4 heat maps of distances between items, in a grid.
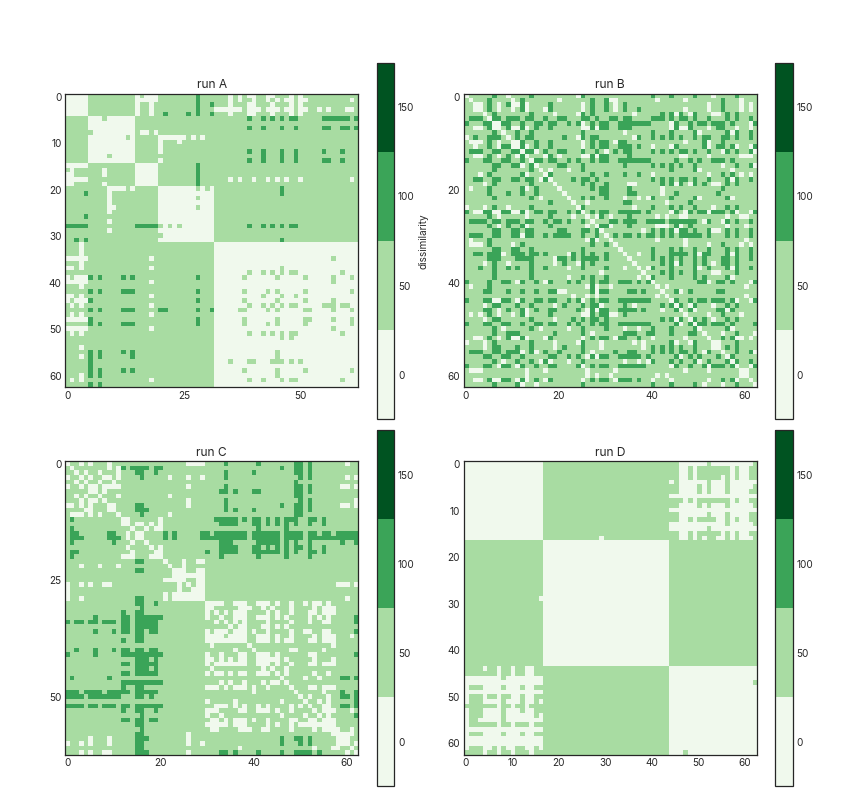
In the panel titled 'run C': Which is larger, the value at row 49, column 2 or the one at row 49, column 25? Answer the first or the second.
the first
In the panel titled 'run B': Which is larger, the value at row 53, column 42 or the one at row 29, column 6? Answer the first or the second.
the second
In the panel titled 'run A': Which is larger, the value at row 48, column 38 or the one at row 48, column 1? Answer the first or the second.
the first
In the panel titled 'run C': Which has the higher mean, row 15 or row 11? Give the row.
15
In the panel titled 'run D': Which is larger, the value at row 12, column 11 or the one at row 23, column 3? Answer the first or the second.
the second
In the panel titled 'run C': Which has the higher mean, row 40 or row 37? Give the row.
40
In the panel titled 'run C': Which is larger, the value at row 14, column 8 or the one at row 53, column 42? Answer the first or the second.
the first
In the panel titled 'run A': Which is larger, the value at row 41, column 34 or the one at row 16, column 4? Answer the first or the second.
the second
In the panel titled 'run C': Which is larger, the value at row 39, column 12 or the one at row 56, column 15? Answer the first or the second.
the second
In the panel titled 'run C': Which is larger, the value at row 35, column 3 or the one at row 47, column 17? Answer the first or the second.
the second
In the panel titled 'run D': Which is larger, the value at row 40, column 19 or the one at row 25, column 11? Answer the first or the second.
the second
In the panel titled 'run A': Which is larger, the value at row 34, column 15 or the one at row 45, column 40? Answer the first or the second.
the first
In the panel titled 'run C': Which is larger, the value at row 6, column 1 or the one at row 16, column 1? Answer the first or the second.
the second
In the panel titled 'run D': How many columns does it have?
63
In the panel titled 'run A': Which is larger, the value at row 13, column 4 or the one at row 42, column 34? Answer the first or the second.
the first
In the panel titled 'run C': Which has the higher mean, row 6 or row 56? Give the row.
6
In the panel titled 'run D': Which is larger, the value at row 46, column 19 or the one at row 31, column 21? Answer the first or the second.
the first
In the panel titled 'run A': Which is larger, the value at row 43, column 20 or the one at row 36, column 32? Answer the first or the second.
the first
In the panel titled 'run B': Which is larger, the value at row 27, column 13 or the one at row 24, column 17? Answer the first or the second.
the first
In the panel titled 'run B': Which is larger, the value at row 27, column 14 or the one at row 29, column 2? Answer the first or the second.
the first
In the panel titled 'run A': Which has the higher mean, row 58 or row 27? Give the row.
27
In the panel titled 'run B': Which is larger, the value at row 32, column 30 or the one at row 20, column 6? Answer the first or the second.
the first
